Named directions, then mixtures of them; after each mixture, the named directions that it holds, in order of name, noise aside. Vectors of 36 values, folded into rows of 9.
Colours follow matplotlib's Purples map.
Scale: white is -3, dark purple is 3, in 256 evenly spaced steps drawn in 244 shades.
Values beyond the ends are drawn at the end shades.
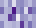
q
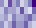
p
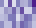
p, q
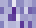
q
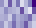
p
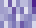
p, q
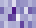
q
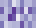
q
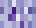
q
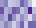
p, q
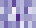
q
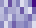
p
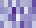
p, q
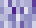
p, q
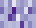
q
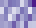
p, q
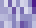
p, q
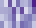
p, q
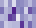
q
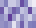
p, q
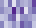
p, q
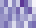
p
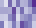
p, q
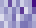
p, q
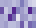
p, q
